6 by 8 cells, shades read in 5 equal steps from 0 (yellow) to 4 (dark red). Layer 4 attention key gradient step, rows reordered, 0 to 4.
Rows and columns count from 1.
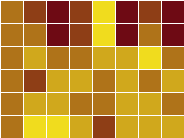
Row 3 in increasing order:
0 1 1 1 2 2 2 2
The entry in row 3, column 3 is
2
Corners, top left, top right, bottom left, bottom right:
2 4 2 1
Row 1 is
2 3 4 3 0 4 3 4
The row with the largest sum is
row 1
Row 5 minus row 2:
0 -1 -3 -1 2 -3 -1 -2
